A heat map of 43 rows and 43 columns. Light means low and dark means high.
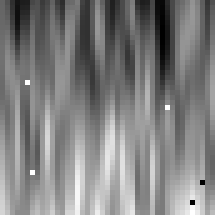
Slope: up to the top. Average level on the scale: 50%. Lone odd cells: 5, 2 higher and 3 lower than their neighbours. Grain: streaks running down.
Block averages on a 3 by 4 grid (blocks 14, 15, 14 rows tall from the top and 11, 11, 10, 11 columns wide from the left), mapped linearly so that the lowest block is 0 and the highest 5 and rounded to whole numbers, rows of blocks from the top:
5454
2323
1011
